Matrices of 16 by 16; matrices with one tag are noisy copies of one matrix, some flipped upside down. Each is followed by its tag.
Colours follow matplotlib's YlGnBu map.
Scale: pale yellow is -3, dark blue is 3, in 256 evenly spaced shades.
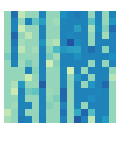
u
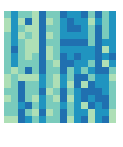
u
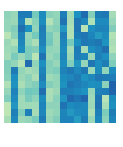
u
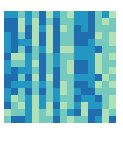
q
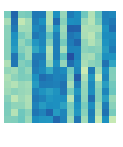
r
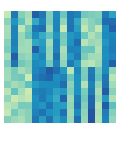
r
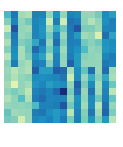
r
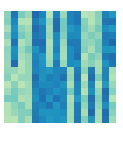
r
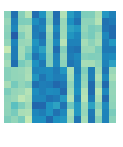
r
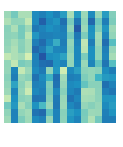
r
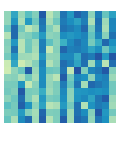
u
